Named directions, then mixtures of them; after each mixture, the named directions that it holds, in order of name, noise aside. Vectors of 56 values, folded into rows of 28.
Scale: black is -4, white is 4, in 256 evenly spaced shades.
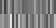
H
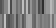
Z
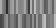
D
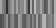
D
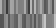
D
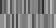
H, Z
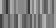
D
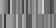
Z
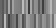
D, Z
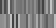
H, Z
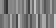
D, H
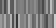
H, Z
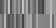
Z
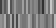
H, Z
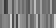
D, H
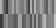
D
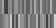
D, H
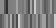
D, H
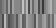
D, Z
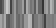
D, Z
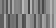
D, Z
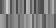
D, Z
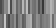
Z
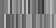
Z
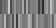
H, Z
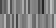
H, Z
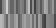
D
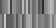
Z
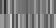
H
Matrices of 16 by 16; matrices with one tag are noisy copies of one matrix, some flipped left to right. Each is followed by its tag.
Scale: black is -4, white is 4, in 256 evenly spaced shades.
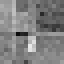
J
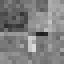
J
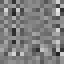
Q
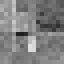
J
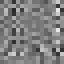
Q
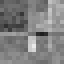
J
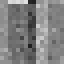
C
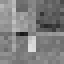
J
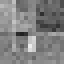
J
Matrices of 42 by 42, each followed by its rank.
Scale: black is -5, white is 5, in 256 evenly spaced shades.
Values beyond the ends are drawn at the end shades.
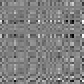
two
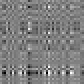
two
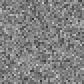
full rank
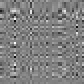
three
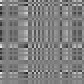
one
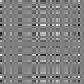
one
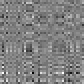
three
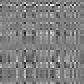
two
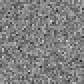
full rank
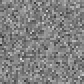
full rank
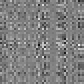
three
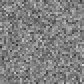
full rank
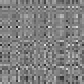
three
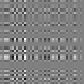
one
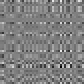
two
